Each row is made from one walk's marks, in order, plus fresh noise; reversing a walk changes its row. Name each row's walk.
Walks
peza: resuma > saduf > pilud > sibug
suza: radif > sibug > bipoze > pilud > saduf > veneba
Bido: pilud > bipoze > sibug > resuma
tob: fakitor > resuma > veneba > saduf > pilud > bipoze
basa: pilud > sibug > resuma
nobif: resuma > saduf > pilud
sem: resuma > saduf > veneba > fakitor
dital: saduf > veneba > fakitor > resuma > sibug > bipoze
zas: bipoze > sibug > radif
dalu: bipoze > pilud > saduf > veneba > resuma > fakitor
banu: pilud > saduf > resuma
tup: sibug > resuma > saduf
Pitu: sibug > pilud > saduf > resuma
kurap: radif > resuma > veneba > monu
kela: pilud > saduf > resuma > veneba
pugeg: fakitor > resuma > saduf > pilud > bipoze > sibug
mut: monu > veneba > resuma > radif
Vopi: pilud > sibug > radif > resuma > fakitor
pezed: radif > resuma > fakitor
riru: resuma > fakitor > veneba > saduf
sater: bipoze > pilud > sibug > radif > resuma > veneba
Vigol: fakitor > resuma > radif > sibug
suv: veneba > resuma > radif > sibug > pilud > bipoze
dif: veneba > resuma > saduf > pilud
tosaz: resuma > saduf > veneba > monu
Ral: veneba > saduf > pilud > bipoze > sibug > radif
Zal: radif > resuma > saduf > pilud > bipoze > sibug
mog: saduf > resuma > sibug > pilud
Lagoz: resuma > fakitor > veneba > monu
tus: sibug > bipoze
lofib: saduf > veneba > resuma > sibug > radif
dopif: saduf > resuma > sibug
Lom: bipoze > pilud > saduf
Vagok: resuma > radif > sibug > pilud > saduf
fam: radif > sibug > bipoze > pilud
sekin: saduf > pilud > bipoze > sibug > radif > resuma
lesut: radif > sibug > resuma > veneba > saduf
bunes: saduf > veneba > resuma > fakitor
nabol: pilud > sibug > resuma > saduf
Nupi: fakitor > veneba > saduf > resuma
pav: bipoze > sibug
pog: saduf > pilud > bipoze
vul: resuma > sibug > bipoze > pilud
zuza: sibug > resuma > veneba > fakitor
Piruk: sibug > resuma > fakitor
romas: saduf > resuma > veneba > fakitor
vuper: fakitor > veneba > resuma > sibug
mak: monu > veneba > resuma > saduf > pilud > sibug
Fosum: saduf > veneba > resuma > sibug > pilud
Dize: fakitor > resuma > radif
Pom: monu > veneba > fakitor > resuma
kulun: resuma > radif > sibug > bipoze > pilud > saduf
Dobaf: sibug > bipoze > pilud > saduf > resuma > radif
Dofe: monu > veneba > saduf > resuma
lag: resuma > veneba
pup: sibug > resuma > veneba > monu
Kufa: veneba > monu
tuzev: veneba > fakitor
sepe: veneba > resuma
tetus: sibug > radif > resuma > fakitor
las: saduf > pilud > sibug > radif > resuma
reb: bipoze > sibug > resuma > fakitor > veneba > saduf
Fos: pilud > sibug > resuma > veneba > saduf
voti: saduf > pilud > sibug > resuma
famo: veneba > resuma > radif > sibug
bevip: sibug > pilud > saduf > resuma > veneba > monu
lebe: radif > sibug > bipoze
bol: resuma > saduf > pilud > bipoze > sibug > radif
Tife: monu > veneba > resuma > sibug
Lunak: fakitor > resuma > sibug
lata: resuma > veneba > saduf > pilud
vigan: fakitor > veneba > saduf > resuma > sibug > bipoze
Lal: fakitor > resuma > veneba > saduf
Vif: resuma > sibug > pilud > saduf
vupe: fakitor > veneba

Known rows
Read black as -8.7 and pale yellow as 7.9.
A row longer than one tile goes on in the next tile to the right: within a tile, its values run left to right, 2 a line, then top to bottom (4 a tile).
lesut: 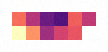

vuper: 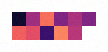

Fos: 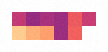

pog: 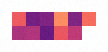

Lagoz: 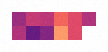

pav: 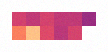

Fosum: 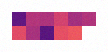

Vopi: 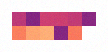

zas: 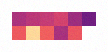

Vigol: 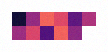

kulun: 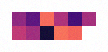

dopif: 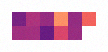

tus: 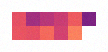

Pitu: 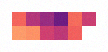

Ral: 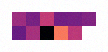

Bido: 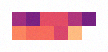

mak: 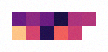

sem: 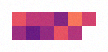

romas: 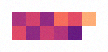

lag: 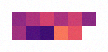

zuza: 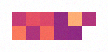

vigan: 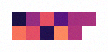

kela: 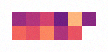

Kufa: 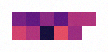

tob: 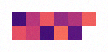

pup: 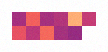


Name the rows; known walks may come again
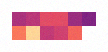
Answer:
sater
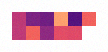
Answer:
las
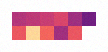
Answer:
zas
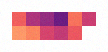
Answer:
Pitu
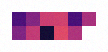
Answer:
suv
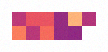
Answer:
zuza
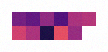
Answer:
Kufa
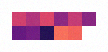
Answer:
nobif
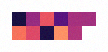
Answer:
vigan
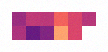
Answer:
Lagoz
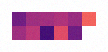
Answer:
sepe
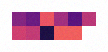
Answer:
Vagok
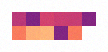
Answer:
Vopi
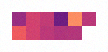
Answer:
tup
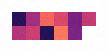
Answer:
Lunak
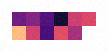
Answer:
Dofe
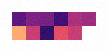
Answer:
Tife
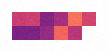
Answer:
tosaz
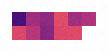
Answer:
lofib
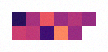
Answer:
vupe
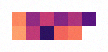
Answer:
fam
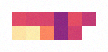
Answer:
reb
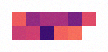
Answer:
Vif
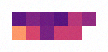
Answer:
mut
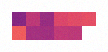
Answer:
bunes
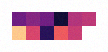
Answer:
mak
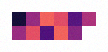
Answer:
Vigol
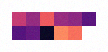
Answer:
bol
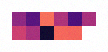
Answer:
kulun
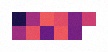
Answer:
Dize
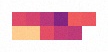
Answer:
dalu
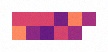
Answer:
pezed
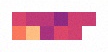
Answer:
Lom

